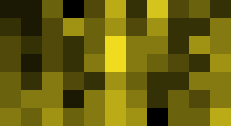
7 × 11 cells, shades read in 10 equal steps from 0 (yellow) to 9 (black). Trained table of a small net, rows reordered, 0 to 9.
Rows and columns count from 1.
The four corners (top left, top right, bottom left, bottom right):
8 7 4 2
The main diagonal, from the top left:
8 8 6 7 7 2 3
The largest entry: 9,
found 2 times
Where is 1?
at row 1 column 8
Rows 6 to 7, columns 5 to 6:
4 2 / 4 2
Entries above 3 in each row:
9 8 9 9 10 10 7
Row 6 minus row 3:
-1 -3 -2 1 -1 2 0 3 -2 3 0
